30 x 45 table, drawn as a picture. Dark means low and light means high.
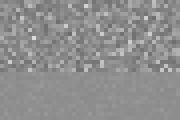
Histogram: skewed, a long tail of high values. Grain: fine. Slope: none. Stripes: none. Odd rows or columns: none. Mirror symmetry: none. Seam: horizontal, 60% of the way down, the bottom part calmer.
